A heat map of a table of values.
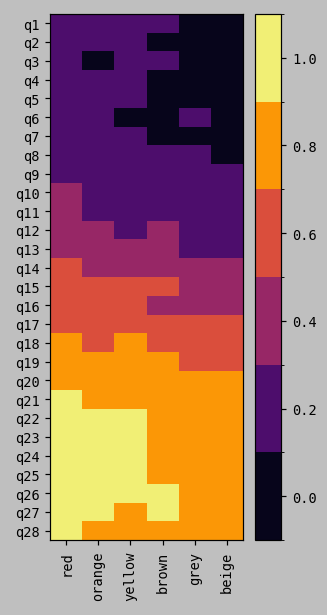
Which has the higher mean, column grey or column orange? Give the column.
orange
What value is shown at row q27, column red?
1.0
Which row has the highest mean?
q26
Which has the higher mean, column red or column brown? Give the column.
red
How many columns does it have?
6
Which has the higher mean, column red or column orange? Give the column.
red
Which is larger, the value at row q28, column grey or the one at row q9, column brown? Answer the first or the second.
the first
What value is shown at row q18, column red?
0.8
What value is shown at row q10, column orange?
0.2
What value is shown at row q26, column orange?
1.0
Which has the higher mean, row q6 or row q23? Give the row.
q23
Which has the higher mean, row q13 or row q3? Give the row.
q13
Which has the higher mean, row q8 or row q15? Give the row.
q15
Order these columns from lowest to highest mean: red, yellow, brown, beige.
beige, brown, yellow, red
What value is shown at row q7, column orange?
0.2
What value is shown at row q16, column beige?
0.4
